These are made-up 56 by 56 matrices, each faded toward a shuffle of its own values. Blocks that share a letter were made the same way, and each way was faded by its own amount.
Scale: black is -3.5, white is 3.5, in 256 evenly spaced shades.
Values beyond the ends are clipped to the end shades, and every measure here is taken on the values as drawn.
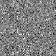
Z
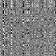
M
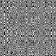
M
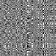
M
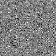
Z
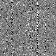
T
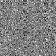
Z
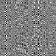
M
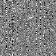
T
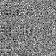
Z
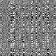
M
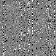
T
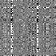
M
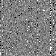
T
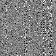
T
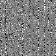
T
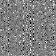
T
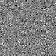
Z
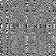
M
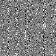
T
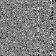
T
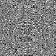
Z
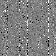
T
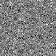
Z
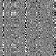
M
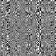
M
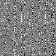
T
